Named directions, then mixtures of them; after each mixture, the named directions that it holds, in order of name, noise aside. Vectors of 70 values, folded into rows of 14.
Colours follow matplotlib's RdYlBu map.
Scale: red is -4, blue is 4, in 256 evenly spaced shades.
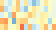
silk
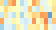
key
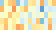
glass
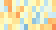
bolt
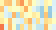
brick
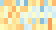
bolt, glass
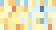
glass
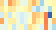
brick, key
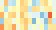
key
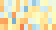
silk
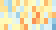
bolt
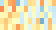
glass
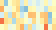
key, silk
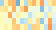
glass, silk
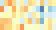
brick, glass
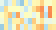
brick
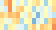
bolt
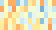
glass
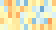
bolt, glass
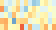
silk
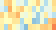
bolt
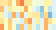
brick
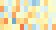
silk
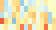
key, silk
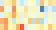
glass, silk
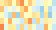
brick
